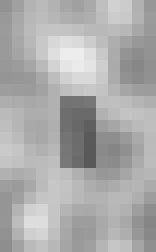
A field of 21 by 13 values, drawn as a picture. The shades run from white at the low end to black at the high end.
No single row or column stands out from its neighbours. In the centre lies a patch that is higher than the rest. The top middle is the ninth with the lowest average. Values change most from cell to cell in the centre.
